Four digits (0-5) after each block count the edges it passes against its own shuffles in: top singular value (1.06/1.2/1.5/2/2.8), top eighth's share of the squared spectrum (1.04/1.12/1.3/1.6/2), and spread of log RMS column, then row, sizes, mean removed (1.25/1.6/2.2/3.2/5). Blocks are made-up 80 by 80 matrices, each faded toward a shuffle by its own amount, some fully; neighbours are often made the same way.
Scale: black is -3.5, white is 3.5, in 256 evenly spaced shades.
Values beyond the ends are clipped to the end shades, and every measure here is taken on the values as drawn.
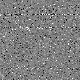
3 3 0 2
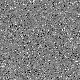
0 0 0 0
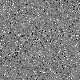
2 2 0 0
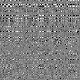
4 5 2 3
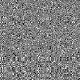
4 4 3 2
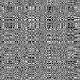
5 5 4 4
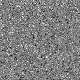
2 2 0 0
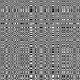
5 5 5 4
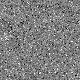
0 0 0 0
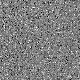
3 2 0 0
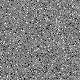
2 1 0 0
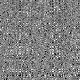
4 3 2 2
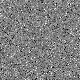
0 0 0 0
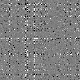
4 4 3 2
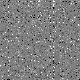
2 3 2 1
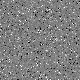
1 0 0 0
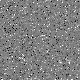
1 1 0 0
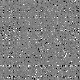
4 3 2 2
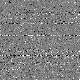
3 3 0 3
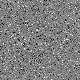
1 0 0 0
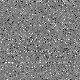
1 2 0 1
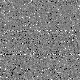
2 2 0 2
